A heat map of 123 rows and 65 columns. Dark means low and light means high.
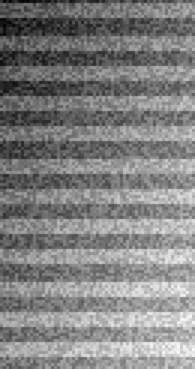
The histogram is bell-shaped. The ninth with the highest average is the bottom right. Values rise toward the bottom right. Horizontal stripes repeat 12 times down the table.
